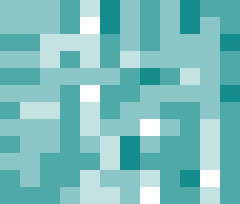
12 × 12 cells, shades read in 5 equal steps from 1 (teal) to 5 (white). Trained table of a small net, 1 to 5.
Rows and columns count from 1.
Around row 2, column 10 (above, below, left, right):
1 3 3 3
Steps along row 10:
same down same same up down up same same up down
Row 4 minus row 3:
1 1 0 -2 0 0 1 1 0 0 0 1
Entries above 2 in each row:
6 7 7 9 6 8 6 9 6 4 6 6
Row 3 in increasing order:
1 2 2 2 2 3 3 3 3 4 4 4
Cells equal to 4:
22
